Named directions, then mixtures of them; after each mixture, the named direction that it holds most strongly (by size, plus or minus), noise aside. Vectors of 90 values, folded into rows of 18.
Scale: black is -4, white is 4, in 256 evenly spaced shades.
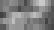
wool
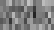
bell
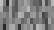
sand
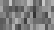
bell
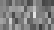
bell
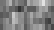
wool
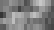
wool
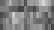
wool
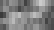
wool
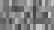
bell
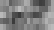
wool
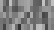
sand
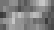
wool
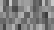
sand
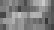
wool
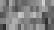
wool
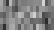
sand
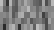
sand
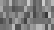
bell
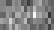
bell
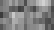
wool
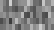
bell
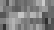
wool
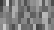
sand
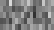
bell
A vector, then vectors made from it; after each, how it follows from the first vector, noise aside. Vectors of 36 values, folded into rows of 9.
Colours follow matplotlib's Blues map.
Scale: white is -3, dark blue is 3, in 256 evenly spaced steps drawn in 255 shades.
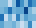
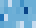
partly zeroed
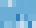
partly zeroed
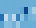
partly zeroed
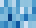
reversed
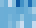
partly zeroed
